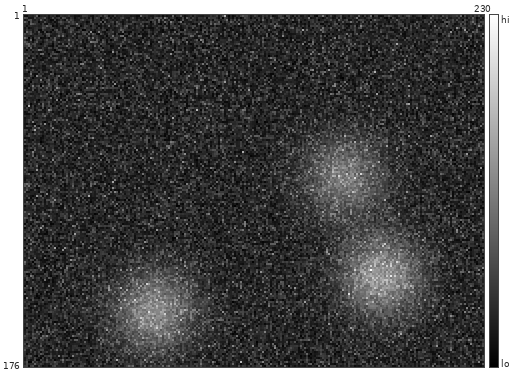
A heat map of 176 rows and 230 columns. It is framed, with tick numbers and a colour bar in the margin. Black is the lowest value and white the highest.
The values are skewed, with a long tail toward high values. On average the colour sits 20% of the way up the scale. The halves do not mirror each other. There are three bumps. No single row or column stands out from its neighbours.
